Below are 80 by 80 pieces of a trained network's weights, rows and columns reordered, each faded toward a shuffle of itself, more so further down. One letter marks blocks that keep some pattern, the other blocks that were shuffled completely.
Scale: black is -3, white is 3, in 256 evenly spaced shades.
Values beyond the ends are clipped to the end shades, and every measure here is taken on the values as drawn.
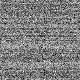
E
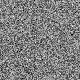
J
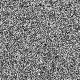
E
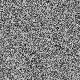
J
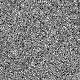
J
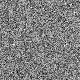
J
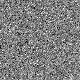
E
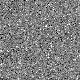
E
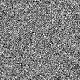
E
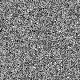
J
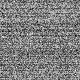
E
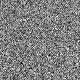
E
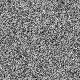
J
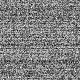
E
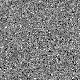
E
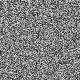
J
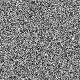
J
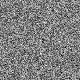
J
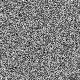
J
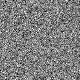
E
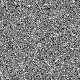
J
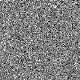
E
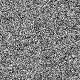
J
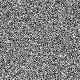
J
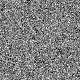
J
